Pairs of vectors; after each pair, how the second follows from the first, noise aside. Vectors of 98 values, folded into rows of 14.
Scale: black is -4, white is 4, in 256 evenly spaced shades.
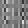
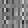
negated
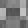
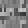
sign-scrambled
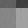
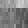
negated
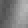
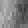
negated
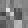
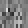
sign-scrambled
